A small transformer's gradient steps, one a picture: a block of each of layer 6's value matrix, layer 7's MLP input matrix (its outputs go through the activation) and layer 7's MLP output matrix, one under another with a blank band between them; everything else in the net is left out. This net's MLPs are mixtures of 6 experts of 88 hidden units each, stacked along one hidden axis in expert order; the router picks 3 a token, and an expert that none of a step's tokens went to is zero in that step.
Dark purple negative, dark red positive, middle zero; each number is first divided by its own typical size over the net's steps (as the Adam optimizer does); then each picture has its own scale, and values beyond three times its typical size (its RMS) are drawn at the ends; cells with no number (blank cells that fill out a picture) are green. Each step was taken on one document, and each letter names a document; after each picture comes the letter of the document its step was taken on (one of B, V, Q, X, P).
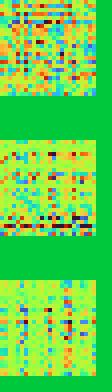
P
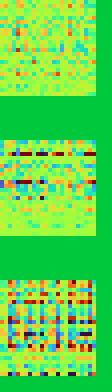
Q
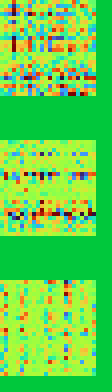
P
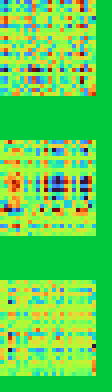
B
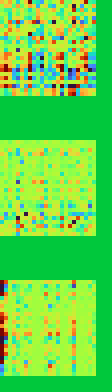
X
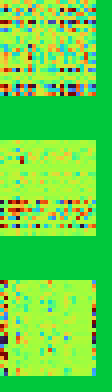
X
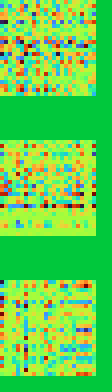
B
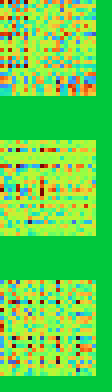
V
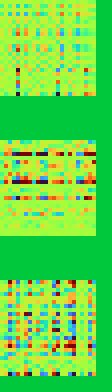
Q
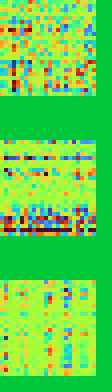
P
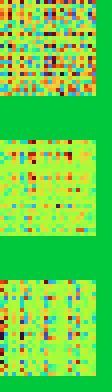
V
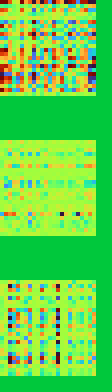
V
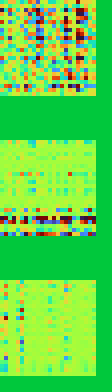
P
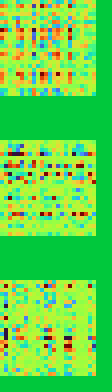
Q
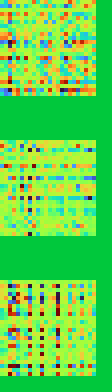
V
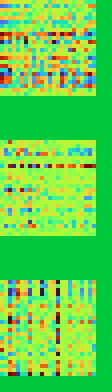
V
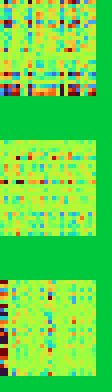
X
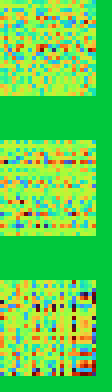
B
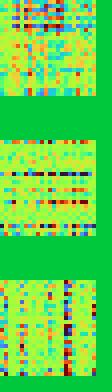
P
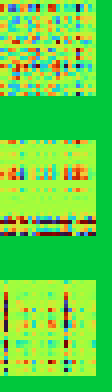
P
